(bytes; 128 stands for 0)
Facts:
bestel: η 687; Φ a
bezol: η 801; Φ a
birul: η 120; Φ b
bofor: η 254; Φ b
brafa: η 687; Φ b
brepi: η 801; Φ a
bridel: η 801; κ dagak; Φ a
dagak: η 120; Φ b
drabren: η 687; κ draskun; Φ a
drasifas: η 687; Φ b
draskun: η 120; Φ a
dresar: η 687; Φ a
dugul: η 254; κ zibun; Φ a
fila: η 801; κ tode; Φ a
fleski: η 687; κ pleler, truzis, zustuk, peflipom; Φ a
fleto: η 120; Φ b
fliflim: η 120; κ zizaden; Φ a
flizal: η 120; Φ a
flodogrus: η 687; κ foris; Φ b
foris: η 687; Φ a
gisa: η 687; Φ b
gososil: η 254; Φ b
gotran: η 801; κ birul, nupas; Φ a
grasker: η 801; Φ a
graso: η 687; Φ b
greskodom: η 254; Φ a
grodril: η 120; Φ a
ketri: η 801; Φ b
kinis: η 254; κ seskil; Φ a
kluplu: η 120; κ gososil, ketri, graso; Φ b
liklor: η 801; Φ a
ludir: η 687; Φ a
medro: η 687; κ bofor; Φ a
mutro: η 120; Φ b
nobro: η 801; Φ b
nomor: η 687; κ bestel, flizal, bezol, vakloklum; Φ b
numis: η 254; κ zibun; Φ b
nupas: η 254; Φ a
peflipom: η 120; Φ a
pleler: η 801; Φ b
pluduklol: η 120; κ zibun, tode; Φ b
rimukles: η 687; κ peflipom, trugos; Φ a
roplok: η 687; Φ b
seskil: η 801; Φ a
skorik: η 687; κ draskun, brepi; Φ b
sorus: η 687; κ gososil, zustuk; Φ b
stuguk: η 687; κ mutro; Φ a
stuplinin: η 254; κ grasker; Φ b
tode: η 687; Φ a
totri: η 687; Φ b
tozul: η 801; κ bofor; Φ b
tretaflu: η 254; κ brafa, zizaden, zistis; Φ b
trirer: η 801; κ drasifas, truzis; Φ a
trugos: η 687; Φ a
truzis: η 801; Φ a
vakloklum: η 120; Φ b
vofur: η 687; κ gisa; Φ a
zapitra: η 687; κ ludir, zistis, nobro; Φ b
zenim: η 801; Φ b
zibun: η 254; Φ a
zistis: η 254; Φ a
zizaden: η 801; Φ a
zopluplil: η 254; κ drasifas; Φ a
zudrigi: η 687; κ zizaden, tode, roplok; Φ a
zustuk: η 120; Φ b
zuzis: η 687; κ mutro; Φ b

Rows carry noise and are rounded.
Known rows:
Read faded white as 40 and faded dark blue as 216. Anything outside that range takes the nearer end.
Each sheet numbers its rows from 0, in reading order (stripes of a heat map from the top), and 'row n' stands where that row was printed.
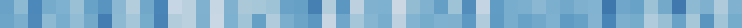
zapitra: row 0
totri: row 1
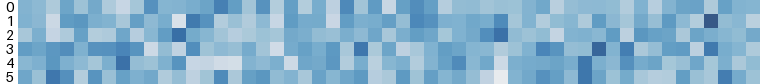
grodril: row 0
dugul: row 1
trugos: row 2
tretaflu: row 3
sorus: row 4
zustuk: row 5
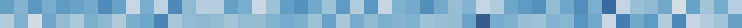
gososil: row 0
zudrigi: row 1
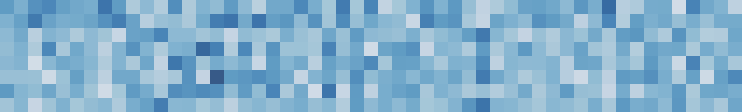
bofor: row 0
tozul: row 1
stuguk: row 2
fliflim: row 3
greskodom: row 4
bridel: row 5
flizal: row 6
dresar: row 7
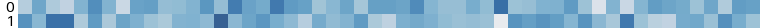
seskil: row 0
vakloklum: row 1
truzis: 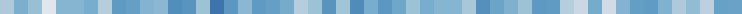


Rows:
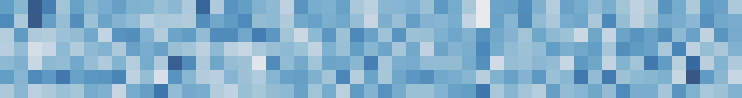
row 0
birul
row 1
dagak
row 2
gotran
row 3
fleski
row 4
zistis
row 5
numis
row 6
foris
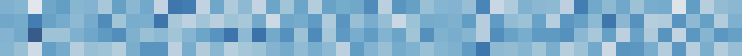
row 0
zopluplil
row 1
zuzis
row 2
ketri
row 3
drabren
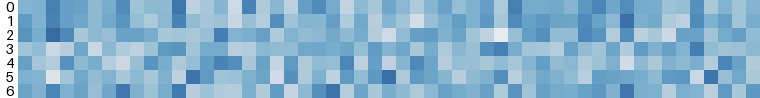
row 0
roplok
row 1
nomor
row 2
kluplu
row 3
ludir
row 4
draskun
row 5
nupas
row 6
drasifas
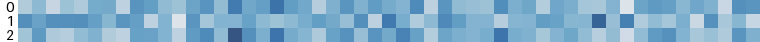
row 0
fila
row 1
stuplinin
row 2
grasker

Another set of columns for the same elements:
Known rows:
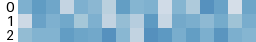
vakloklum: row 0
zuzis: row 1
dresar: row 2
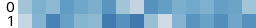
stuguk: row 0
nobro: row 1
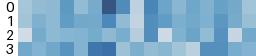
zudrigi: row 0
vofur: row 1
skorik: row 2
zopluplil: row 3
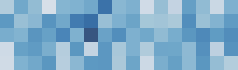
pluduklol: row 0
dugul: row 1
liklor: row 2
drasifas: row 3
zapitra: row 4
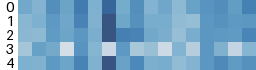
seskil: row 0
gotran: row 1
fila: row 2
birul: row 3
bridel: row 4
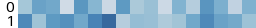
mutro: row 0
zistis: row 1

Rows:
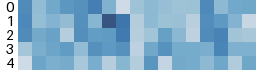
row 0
nupas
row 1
fliflim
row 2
peflipom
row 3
trugos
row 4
flodogrus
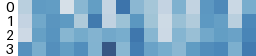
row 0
zustuk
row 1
gososil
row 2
tozul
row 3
bezol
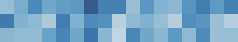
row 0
truzis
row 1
grodril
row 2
drabren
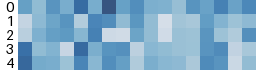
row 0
brepi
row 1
tretaflu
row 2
bofor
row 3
draskun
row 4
flizal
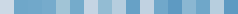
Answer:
gisa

